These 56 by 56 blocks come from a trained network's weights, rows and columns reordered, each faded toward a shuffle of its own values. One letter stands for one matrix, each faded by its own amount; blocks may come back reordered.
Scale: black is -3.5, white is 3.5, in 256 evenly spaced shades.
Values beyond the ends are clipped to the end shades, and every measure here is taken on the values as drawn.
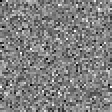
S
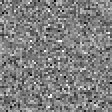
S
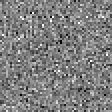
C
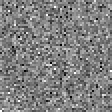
S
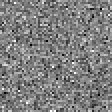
S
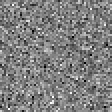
S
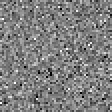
S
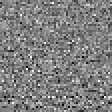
C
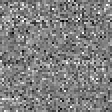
C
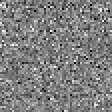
C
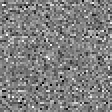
C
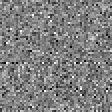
C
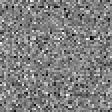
C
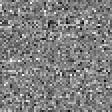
C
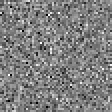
S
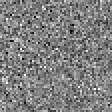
S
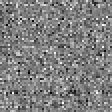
C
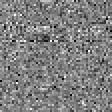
C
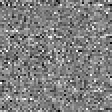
C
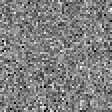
S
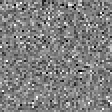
C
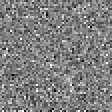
C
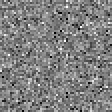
S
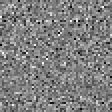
C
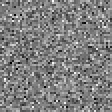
S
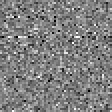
C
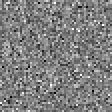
S
